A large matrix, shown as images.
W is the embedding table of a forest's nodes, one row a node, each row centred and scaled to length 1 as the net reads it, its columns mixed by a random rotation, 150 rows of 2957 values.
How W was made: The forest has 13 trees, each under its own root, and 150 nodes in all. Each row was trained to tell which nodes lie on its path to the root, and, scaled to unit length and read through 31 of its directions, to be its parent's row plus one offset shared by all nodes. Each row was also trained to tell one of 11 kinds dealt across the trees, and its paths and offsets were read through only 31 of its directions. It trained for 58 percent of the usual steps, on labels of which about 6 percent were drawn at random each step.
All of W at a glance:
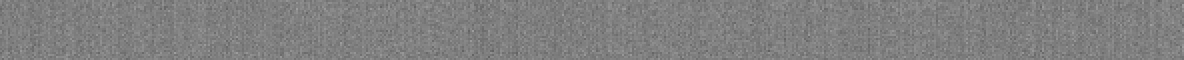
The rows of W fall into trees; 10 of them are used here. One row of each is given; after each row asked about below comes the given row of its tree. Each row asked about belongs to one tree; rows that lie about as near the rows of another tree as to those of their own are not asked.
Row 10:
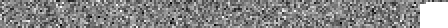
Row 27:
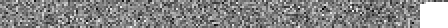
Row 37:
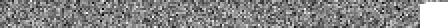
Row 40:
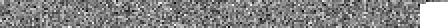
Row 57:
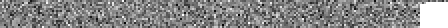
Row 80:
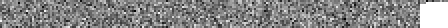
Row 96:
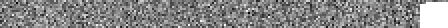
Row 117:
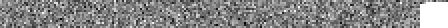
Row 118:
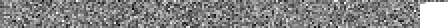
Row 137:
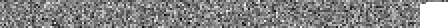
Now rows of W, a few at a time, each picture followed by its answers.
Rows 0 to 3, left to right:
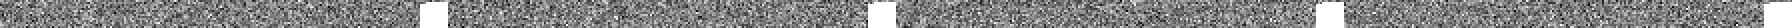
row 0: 40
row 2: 117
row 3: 10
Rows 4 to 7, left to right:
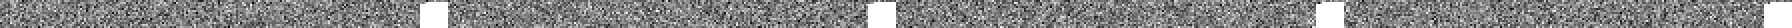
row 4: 137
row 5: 57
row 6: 40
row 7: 57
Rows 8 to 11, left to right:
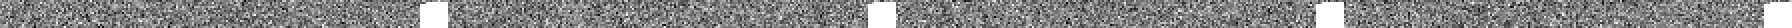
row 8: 117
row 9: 37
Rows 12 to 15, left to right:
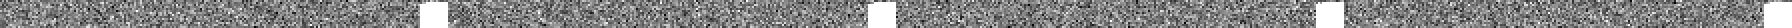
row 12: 57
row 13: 117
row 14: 96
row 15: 118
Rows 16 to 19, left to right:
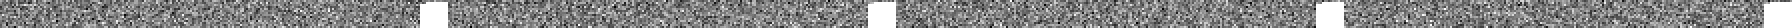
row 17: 37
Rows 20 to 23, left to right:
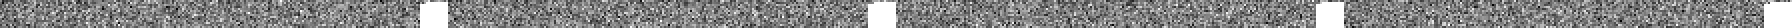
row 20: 37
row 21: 37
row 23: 37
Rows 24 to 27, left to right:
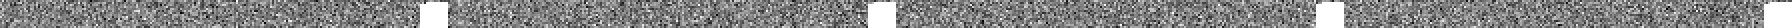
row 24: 57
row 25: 96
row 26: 118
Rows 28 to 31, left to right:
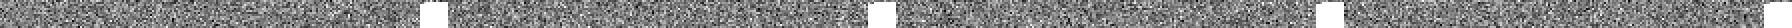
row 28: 96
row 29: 37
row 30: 80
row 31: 118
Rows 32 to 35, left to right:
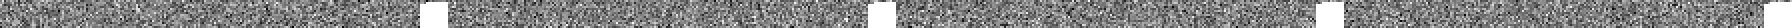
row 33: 37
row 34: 80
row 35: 96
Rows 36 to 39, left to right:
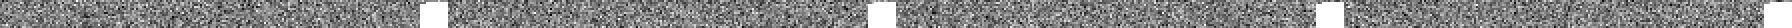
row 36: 118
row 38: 80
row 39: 80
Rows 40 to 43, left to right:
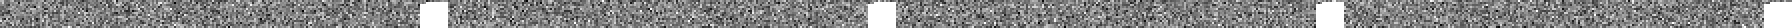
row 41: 117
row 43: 137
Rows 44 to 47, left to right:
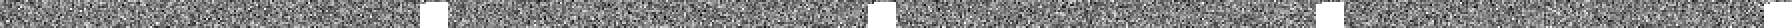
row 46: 80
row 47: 37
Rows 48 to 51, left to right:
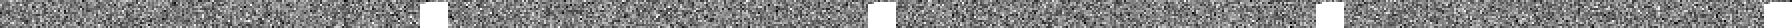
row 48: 96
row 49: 40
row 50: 137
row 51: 57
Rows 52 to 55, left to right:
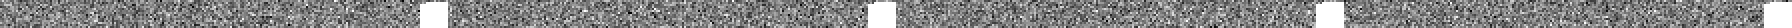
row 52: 117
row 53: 57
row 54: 118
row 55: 10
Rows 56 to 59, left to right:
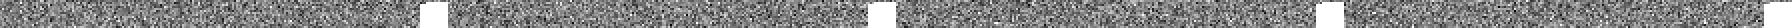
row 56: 40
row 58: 117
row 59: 10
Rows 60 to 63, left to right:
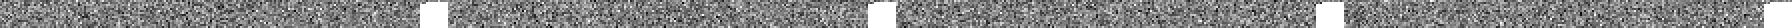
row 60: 118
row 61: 117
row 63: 117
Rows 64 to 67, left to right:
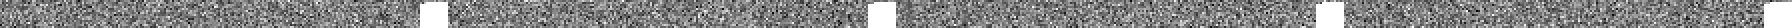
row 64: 137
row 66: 37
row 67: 10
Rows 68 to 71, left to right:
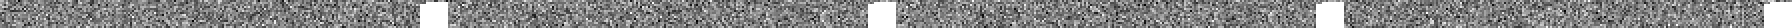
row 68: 57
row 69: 118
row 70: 118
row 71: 37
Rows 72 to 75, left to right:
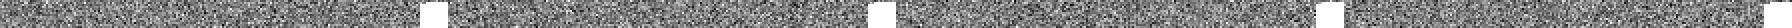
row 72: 57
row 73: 10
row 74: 118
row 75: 57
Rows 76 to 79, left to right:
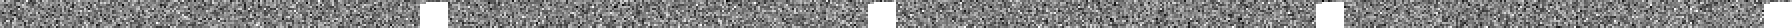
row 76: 57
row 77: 80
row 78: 80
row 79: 117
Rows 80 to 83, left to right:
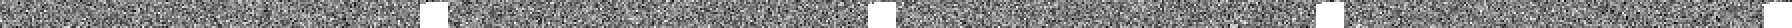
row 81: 57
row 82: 27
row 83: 57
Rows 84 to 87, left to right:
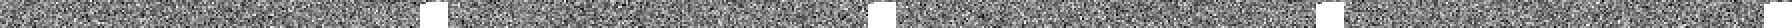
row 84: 117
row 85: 118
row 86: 80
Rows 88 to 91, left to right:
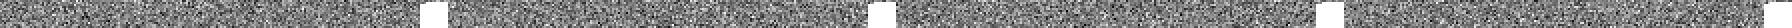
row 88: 96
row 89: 118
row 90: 10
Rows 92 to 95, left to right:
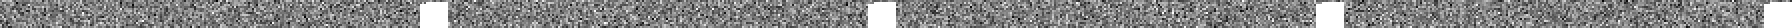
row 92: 96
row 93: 57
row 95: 57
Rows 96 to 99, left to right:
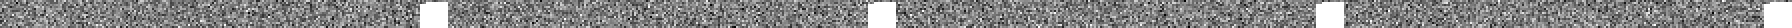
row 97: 117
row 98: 80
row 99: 80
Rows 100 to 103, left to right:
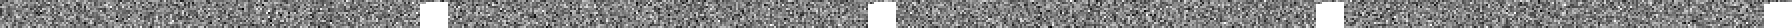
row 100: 118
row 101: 37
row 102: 137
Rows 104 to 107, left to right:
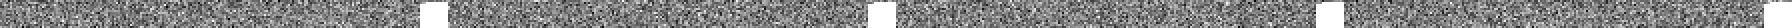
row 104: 37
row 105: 137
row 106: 57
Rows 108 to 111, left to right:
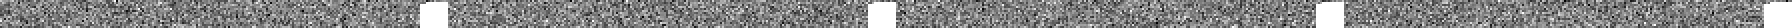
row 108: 40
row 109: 27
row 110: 27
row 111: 80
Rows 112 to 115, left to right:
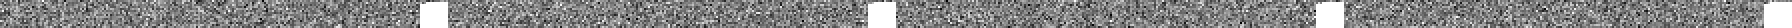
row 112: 27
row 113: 96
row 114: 96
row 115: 40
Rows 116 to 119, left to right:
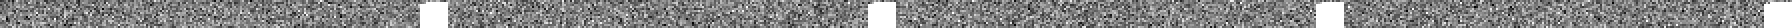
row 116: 37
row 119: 37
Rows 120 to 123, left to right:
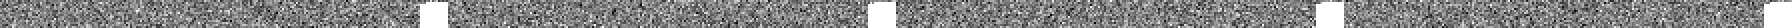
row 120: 57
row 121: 96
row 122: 10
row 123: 118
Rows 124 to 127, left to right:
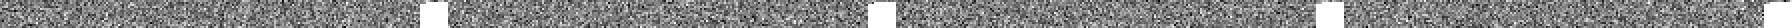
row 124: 37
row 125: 27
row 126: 37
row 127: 96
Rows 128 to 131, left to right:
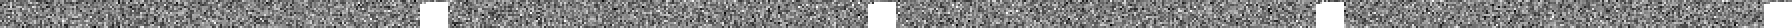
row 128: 37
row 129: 57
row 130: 10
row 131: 10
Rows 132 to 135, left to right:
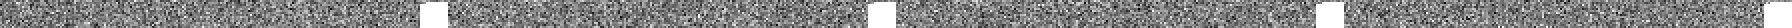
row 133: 118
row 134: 118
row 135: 118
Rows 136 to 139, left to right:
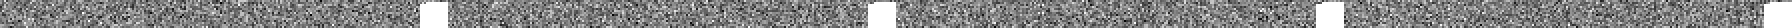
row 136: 118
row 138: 137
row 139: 96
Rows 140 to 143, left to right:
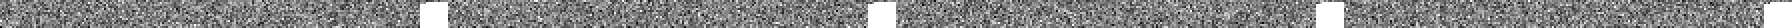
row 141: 137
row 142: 117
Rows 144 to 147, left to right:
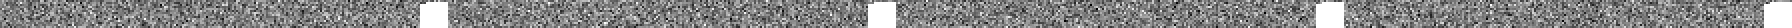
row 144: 40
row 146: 40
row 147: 137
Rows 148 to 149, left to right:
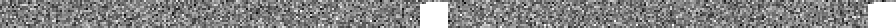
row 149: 96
